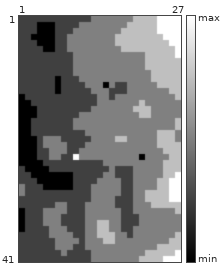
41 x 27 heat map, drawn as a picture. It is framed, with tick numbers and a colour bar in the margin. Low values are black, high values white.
Three lone cells stand out: one far higher and two far lower than their neighbours. The ninth with the lowest average is the middle left. The ninth with the highest average is the top right. The field climbs toward the right. The field is mottled with small blotches.
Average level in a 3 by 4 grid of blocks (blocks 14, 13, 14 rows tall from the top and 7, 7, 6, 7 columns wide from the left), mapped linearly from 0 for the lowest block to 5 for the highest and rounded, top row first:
0235 | 0234 | 1224
